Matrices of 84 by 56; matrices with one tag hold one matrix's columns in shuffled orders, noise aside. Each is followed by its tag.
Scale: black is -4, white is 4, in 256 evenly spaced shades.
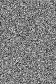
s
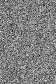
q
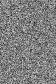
s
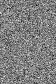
q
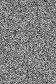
q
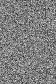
q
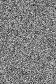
q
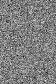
q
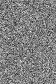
s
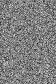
s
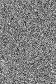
s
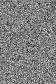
s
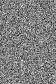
s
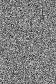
q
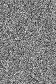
s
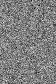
q
